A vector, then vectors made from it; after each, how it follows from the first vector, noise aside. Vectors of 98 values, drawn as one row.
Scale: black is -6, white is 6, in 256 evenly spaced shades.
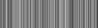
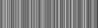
sign-scrambled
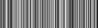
scaled up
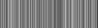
sign-scrambled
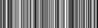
scaled up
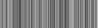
negated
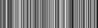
scaled up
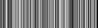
scaled up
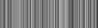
copied
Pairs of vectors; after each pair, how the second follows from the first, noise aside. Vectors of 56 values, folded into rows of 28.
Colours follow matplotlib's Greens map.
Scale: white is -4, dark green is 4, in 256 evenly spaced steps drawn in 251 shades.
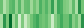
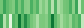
negated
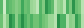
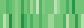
partly zeroed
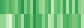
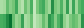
negated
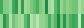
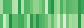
negated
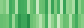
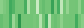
partly zeroed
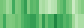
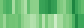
negated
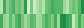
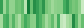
negated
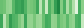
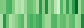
negated
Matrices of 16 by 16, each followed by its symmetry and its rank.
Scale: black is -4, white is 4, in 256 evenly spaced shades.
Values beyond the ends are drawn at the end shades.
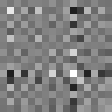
symmetric, rank two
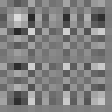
symmetric, rank one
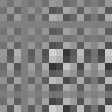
symmetric, rank one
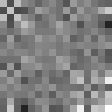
symmetric, rank three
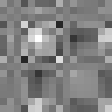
symmetric, rank two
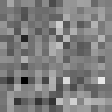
neither, rank three
